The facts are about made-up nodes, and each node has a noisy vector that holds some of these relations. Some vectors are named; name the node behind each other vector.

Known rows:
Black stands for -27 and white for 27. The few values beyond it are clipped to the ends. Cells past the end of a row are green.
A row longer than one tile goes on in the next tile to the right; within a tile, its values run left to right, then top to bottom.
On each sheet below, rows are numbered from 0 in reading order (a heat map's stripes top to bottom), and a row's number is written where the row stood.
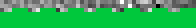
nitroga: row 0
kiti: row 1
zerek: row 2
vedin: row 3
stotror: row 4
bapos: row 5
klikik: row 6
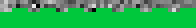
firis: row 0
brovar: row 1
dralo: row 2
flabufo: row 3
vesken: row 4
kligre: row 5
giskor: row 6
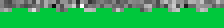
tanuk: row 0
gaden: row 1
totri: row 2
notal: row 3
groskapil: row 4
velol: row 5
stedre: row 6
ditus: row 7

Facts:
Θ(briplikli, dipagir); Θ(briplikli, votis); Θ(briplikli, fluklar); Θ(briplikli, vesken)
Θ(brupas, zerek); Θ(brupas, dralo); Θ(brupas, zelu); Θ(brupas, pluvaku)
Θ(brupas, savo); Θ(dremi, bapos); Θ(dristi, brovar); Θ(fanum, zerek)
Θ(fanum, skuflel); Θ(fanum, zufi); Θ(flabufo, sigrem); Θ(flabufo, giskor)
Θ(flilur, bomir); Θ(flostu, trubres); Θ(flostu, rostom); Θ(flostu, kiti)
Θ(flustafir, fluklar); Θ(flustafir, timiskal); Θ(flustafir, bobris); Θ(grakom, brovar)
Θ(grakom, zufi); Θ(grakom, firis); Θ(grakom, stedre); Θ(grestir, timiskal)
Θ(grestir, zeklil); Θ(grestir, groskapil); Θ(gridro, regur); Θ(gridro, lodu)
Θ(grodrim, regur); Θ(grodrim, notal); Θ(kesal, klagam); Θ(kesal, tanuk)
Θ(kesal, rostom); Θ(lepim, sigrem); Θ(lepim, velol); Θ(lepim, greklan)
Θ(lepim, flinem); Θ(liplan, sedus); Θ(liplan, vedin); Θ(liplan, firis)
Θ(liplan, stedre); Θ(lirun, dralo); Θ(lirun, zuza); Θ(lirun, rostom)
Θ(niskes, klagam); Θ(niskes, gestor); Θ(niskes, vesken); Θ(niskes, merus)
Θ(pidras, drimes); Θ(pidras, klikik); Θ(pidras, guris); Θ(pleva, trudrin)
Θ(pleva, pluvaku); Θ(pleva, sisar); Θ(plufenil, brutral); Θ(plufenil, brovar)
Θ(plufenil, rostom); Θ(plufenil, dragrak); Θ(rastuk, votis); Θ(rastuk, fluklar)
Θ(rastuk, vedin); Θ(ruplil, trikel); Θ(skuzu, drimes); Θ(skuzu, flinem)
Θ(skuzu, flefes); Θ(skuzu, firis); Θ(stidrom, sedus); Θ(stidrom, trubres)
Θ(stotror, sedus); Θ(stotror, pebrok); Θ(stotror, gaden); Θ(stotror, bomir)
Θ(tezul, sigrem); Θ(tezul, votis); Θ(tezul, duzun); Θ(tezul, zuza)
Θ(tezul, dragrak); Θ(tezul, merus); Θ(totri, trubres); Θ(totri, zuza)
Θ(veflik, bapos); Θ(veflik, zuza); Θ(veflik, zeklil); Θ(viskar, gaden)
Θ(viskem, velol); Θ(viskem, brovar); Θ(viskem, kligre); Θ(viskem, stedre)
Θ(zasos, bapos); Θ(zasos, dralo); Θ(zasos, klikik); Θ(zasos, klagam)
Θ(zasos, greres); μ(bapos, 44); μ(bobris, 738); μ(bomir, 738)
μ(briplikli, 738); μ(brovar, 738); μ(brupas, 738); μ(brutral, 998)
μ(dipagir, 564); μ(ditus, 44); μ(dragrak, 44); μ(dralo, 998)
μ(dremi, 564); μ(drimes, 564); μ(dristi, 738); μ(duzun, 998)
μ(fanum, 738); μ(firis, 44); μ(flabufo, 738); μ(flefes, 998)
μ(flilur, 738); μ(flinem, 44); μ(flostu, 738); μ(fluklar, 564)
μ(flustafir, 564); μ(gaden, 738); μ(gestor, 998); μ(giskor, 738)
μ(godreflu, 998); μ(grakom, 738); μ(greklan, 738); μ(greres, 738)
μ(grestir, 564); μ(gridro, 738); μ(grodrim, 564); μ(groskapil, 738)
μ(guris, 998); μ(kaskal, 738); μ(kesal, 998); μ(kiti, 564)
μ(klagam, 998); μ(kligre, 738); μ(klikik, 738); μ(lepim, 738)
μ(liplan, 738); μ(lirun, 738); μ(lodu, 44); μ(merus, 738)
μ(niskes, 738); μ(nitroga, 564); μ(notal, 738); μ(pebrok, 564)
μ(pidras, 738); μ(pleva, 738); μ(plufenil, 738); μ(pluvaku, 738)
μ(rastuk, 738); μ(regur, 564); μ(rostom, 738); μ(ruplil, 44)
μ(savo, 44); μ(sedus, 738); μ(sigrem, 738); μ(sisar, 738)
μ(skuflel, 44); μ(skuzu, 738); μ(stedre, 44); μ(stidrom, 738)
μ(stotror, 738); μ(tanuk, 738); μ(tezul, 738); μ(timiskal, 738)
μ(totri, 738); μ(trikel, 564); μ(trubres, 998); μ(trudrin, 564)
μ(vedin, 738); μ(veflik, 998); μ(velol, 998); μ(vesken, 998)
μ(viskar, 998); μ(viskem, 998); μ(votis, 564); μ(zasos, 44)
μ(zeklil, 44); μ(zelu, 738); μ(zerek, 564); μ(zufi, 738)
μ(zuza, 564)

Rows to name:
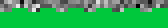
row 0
stidrom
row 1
sigrem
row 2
merus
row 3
fluklar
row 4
klagam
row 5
rostom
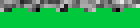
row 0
pidras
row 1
brupas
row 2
grakom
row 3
drimes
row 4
dremi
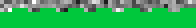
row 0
regur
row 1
ruplil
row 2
skuzu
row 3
liplan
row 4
sedus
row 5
brutral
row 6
dragrak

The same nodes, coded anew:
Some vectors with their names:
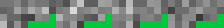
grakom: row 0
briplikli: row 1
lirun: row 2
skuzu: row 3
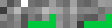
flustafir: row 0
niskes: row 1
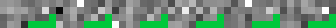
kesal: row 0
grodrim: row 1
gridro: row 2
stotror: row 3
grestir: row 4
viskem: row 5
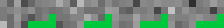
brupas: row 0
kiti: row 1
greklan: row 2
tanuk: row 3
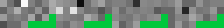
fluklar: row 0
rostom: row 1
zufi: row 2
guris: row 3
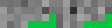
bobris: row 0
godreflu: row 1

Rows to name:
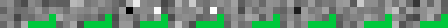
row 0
stedre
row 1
tezul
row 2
veflik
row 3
viskar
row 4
vesken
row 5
velol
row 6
pebrok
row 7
brovar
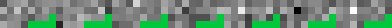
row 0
flilur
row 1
trubres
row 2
dipagir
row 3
zasos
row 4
plufenil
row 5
bapos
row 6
flostu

